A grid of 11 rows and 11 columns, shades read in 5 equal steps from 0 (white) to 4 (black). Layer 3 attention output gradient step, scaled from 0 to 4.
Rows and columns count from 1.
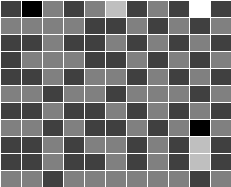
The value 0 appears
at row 1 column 10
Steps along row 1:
up down up down down up down up down up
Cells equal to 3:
56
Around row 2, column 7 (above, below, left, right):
3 3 3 3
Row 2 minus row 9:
-1 -1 0 -1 1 1 -1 1 -1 2 -1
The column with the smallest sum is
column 10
